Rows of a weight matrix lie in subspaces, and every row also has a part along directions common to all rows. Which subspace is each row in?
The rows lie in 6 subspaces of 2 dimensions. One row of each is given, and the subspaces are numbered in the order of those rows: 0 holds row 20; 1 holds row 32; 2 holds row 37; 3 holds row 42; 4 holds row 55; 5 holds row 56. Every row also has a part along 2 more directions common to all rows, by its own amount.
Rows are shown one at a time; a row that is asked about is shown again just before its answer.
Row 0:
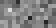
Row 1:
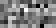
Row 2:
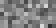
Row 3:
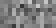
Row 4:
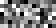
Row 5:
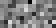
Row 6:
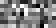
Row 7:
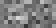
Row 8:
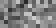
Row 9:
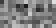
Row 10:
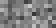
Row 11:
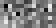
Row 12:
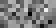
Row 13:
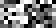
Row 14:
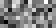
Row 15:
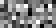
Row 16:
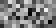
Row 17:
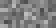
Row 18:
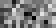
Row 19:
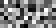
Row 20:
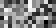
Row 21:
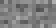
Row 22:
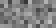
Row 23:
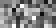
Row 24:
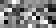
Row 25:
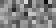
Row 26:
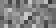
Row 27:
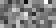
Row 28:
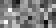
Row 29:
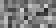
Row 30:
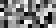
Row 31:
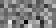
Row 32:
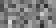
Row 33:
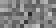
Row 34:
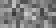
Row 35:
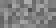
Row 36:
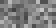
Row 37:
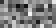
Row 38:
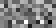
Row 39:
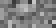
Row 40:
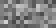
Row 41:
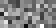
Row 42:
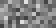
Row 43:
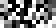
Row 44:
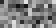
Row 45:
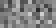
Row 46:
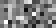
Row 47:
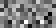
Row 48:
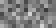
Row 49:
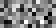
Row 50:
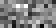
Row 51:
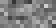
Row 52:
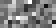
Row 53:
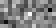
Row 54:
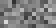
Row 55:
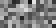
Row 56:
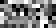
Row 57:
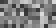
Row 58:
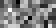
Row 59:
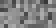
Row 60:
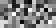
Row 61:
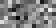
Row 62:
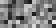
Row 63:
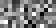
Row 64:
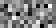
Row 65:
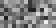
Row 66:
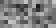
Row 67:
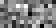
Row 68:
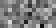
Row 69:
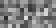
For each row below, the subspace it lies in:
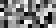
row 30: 1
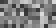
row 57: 5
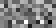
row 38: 1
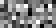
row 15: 2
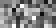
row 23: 5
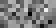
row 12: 3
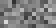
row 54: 5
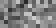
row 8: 4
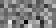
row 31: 1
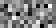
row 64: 2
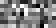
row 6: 5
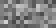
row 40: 2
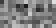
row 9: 2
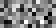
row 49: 1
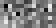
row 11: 2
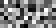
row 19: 0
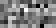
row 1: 5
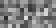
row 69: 0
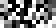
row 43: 3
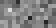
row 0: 0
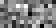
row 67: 2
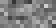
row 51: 4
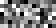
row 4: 5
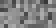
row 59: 1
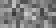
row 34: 5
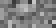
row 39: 4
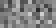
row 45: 1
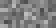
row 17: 5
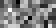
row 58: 0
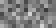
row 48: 3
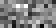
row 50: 2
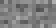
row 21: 2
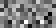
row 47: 1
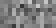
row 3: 5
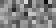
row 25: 3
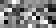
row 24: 5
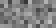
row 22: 1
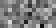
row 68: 1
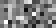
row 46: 4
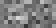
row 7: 4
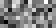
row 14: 0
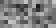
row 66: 2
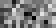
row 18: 5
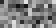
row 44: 2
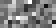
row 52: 4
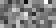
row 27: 3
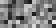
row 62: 4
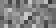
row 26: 0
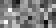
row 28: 0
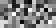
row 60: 3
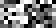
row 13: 4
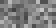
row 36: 4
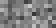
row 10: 4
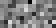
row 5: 4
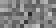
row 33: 1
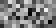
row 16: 3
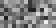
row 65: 0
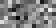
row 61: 4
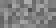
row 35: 3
